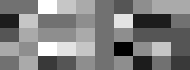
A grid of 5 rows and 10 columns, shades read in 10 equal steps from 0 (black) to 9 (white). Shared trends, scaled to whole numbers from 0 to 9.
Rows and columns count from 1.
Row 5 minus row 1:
0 2 -7 -4 -1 0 2 -4 -2 -4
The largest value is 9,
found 2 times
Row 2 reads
1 7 4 4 5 4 8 1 1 4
